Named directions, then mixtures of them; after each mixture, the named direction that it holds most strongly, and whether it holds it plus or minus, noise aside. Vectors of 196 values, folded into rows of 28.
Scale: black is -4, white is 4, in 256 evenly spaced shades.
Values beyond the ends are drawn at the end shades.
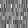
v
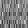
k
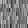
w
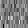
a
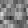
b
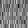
k, minus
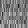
k, minus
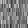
w, plus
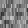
b, minus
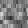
b, plus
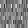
v, plus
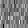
a, plus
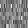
v, plus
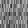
k, plus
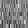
k, plus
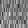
k, minus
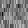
k, minus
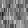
b, minus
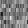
b, minus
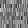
v, minus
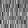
k, minus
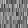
w, plus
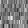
a, plus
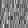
a, minus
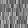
w, plus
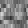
b, plus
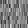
w, minus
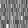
v, plus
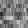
b, minus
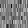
v, minus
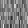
a, minus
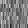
w, plus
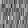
a, plus
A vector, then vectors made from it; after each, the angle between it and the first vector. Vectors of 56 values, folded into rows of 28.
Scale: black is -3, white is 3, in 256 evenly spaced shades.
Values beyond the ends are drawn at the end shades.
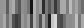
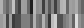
nearly parallel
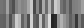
nearly opposite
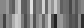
nearly opposite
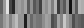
partly opposed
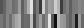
nearly opposite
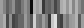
nearly parallel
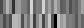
nearly opposite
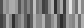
partly aligned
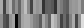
partly aligned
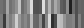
nearly opposite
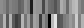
nearly parallel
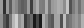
orthogonal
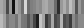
orthogonal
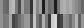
nearly parallel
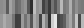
nearly parallel
